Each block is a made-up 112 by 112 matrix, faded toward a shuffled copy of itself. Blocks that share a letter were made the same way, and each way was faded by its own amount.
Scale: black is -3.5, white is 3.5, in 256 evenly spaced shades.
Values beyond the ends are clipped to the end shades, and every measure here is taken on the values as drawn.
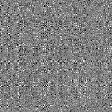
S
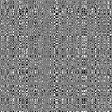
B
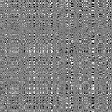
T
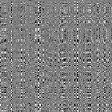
T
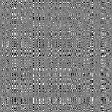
T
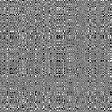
T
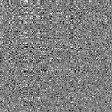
S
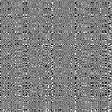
T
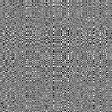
B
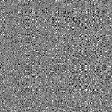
S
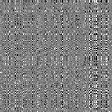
B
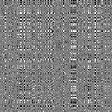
B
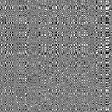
B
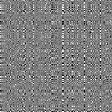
B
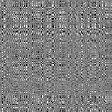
T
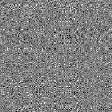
S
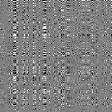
T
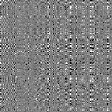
T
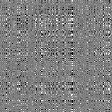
T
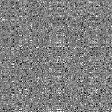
S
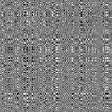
B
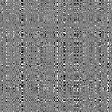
T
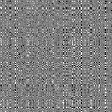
B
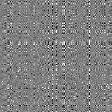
B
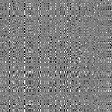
B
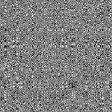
S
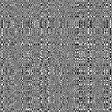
B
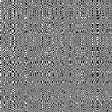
T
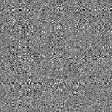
S
